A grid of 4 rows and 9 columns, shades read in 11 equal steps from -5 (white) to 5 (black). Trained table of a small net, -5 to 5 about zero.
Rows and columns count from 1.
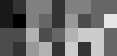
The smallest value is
-4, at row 2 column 9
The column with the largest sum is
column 2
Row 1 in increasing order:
0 0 0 0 1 1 3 3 4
